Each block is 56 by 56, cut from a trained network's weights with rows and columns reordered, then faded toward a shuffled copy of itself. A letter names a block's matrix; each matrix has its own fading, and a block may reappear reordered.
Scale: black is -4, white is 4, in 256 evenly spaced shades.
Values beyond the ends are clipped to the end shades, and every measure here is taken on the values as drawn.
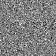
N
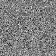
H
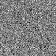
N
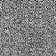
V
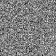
H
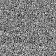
H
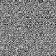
V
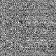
V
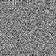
V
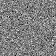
N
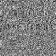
V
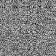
V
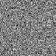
V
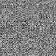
V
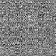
V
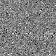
N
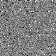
N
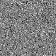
N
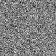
H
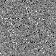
N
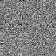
V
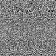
V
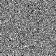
N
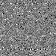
N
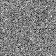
N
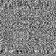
V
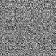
V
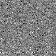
N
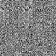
V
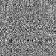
V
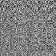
V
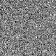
H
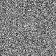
H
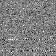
N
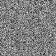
H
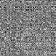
V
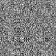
V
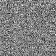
H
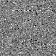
N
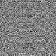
V
